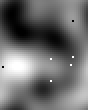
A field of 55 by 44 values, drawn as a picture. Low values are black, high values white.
Neither half mirrors the other. Six lone cells stand out: four far higher and two far lower than their neighbours. Overall the values sit about 40% of the way up the scale. The middle left is the ninth with the highest average. The ninth with the lowest average is the top left.
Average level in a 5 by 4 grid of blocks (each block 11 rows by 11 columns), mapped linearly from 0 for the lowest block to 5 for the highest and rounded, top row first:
0 2 2 3 | 1 0 0 2 | 5 3 2 2 | 5 3 2 3 | 3 2 2 4
